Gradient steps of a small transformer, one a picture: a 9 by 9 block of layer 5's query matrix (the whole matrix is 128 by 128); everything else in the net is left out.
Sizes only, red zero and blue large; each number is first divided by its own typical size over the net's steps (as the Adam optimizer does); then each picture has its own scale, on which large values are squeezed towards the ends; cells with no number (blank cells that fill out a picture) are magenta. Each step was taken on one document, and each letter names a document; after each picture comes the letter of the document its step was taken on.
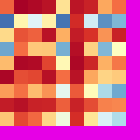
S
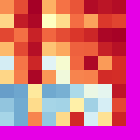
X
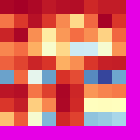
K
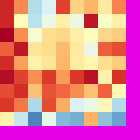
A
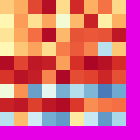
S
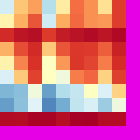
X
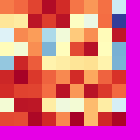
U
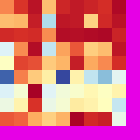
U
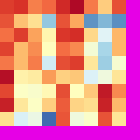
K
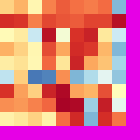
A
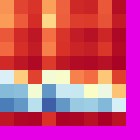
X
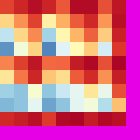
X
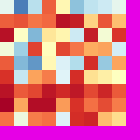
A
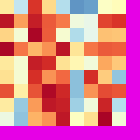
A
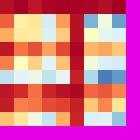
K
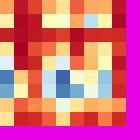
U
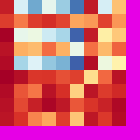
A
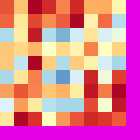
U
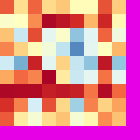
A
